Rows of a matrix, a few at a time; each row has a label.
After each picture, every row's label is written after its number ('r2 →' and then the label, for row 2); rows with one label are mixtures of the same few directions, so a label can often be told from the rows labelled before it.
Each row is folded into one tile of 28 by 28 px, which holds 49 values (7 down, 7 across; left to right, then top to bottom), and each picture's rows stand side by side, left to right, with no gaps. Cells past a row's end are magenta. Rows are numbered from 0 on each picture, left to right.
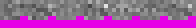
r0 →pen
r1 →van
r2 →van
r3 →van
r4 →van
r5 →van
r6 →van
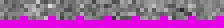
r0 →van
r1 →pen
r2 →van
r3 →pen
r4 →pen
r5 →van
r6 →van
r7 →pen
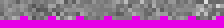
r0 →pen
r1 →van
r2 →pen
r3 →pen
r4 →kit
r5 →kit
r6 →pen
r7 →pen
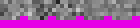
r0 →pen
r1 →pen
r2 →kit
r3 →pen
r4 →kit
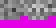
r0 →van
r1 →van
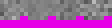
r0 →pen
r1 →pen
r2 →van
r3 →pen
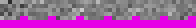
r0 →pen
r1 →kit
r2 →kit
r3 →kit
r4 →kit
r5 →van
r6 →pen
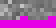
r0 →pen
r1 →van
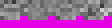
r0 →kit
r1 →kit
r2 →kit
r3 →kit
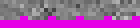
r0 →van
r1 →kit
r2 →van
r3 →kit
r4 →pen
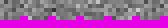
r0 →van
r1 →kit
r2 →van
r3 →kit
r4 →kit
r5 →van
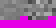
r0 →kit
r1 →pen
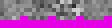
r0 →pen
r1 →van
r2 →kit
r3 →pen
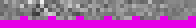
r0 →van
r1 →kit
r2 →van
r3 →van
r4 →pen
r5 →pen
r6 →kit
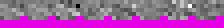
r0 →van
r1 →van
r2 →van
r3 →kit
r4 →van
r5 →kit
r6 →van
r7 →pen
